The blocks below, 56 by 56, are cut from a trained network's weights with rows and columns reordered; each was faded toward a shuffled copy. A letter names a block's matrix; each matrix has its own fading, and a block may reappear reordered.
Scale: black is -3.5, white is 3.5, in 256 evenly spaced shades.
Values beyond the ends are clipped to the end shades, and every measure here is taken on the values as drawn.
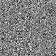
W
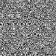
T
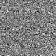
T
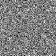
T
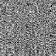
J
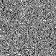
W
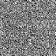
T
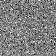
W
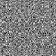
J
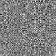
J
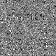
W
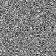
T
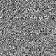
T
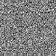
T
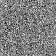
W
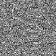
T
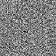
J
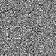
T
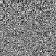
J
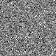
W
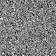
W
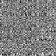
J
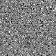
W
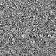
T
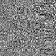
J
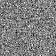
W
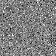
W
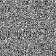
T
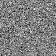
W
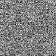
T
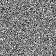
W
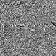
T
